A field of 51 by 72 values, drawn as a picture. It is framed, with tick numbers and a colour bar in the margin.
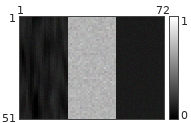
It is made of 1 by 3 panels. Panel 1,1: very low, streaked downward, faint in contrast. Panel 1,2: high, fine-grained, faint in contrast. Panel 1,3: very low, flat.
